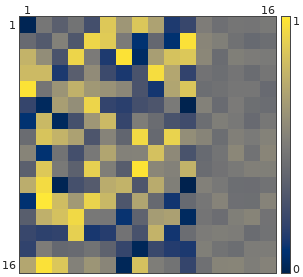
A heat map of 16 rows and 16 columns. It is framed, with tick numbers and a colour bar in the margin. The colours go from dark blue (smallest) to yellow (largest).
Odd rows or columns: none. Slope: none. Seam: vertical, 70% of the way across, the right part calmer. Histogram: bell-shaped. Ninth with the highest average: bottom left. Mirror symmetry: none.
